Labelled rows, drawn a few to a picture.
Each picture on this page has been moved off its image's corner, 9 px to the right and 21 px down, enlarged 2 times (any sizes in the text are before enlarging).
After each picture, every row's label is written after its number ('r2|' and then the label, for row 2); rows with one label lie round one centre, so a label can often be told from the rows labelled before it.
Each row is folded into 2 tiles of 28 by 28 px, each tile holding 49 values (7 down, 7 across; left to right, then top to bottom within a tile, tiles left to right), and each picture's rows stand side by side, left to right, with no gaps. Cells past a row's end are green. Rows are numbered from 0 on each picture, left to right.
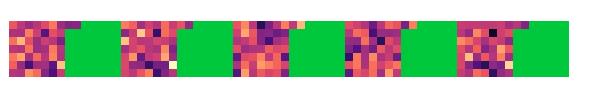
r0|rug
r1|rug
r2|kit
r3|kit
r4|rug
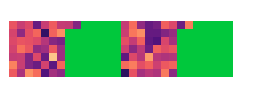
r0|rug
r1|kit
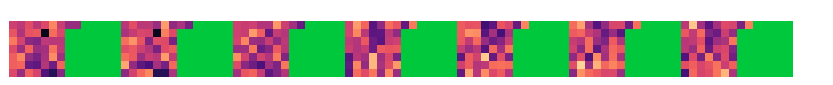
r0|rug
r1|rug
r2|rug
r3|kit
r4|kit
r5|kit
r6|kit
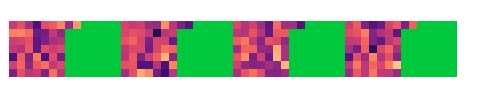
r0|kit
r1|rug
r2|rug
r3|kit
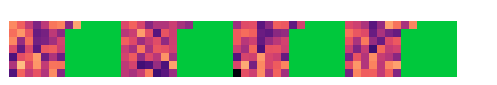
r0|kit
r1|rug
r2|kit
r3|kit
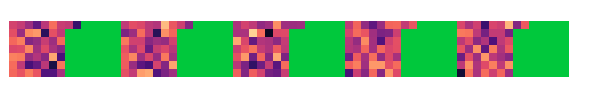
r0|rug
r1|rug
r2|rug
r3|kit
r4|kit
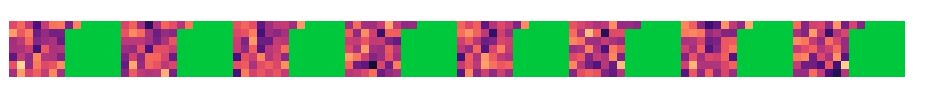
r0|kit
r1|kit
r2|kit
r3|rug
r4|kit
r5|rug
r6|kit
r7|rug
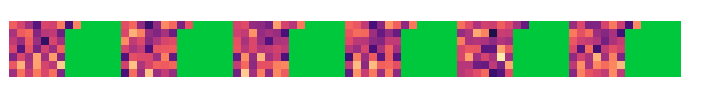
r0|kit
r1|kit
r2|kit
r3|kit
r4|rug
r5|kit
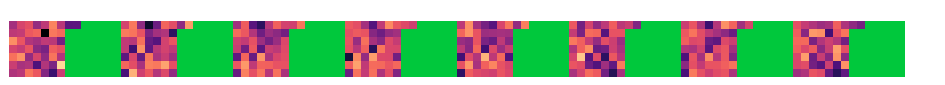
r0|rug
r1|kit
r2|kit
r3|kit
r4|kit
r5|rug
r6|kit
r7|rug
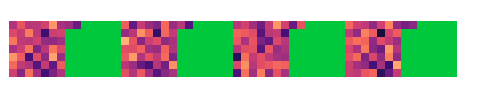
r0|rug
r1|rug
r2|kit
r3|rug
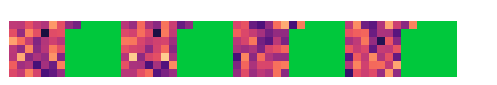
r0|rug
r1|rug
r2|kit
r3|kit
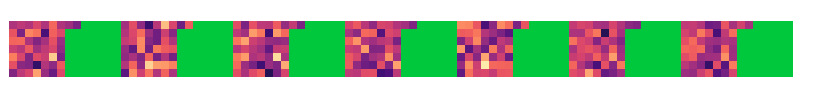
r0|rug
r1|kit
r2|rug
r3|rug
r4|kit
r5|rug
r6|rug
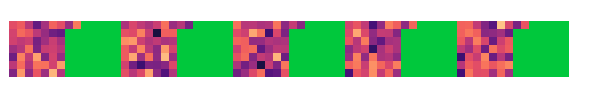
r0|kit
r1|rug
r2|rug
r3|kit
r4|kit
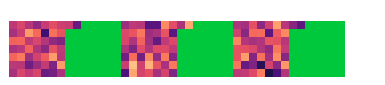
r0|rug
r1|kit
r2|rug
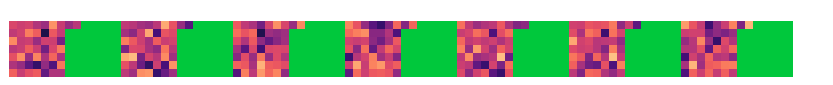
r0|rug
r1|rug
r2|kit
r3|kit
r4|rug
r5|rug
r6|kit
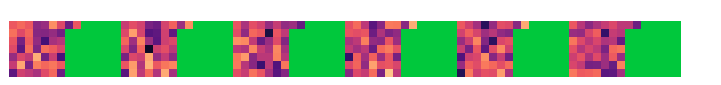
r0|kit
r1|kit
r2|rug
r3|kit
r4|kit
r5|rug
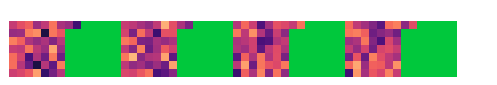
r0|rug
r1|rug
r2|kit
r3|kit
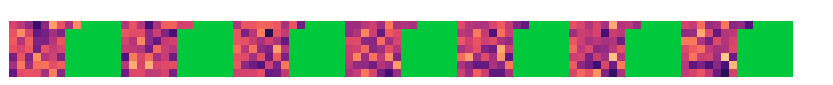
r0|kit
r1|kit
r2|rug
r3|rug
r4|rug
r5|rug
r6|rug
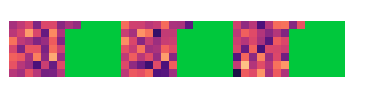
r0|rug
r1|rug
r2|kit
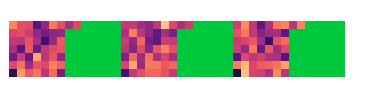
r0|kit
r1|kit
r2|kit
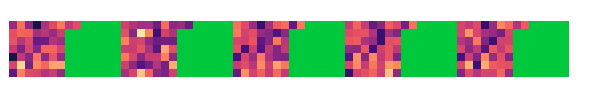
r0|kit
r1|rug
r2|kit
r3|kit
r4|kit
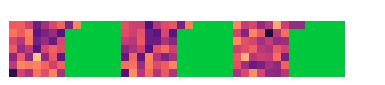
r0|kit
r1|kit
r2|rug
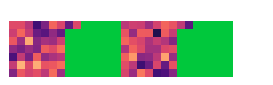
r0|kit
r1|rug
